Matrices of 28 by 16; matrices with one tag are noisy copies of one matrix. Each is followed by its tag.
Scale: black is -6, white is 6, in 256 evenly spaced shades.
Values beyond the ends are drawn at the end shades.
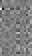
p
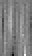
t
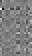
p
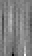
t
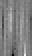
t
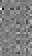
p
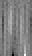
t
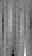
t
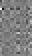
p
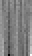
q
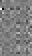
p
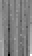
q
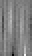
t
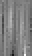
t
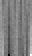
q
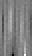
t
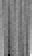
q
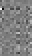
p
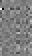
p
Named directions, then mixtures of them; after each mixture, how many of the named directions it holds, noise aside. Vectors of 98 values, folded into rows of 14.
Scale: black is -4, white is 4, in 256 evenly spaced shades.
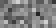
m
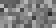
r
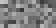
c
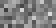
two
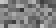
one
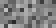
three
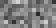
one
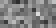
one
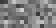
two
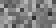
one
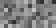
three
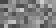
one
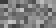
one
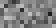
three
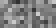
one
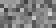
one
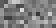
three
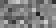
one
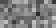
two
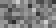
two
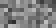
two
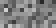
three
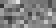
two
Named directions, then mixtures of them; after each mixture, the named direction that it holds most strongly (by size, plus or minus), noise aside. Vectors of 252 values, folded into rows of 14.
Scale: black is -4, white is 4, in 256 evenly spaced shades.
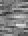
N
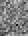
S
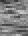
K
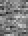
N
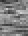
K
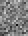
S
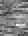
N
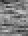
K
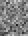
S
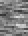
N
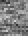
K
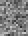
S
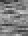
K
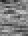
K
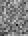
S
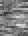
N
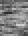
N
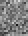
S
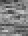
K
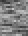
K
